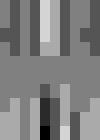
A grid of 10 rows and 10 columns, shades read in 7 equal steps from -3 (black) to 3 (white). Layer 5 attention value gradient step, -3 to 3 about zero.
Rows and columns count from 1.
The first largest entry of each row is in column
5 5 5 5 1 1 7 2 1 7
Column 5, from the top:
2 2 2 1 0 0 -1 -2 -2 -3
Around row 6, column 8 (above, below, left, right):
0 0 0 0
